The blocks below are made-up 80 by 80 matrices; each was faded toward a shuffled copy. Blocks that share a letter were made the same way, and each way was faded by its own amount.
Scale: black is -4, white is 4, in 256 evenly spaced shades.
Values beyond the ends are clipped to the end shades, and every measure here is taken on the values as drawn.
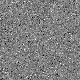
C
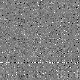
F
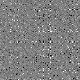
F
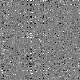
F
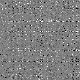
F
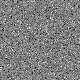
C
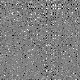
F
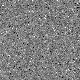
C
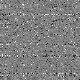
F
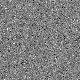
C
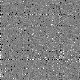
F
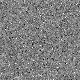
C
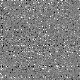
F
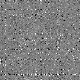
F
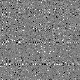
F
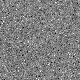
C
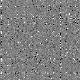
F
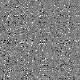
F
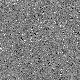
C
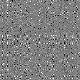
F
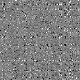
F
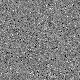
C
